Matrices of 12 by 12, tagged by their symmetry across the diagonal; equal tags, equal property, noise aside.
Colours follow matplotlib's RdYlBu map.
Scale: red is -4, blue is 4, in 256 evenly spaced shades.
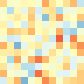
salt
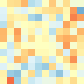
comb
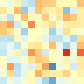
comb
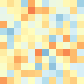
comb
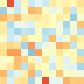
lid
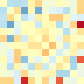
salt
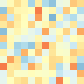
lid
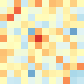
salt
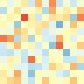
lid
